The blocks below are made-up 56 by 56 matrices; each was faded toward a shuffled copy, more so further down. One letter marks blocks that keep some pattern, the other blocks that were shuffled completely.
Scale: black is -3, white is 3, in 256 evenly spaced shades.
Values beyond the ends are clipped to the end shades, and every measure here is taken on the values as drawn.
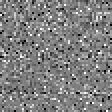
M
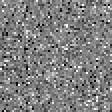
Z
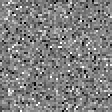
Z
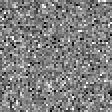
Z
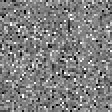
Z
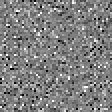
M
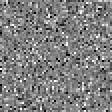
M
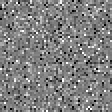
M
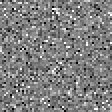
M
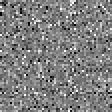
M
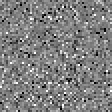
M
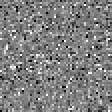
M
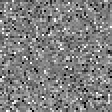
Z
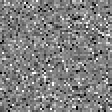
M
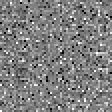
M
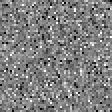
Z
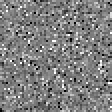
Z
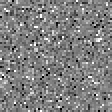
Z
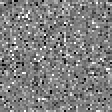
Z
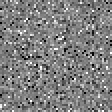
M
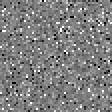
Z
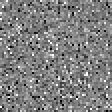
Z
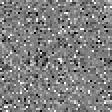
M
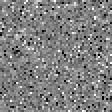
Z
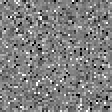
M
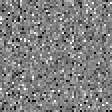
M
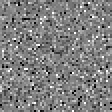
Z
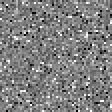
Z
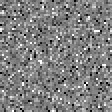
Z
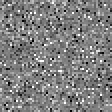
Z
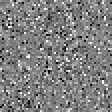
M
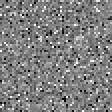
Z
